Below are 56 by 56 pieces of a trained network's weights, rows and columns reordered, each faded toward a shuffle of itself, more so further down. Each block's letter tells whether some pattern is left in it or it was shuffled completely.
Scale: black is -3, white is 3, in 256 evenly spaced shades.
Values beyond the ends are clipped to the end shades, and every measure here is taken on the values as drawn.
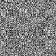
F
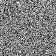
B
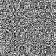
F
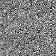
F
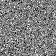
B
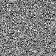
F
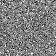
B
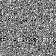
F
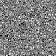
F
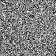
B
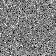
B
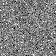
B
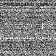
F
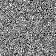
B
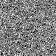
B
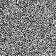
B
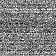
F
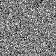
B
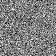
B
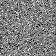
B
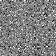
F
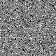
B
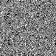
F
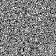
F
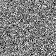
B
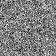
B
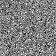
B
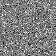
F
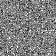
F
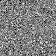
F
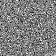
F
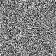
B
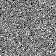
B
